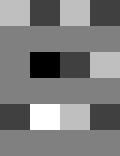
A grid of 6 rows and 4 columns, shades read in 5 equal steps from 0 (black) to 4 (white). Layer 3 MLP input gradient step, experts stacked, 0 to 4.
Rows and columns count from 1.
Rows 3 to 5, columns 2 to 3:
0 1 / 2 2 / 4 3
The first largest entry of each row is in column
1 1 4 1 2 1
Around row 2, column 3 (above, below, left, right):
3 1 2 2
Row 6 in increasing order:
2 2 2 2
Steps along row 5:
up down down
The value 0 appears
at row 3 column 2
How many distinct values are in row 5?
3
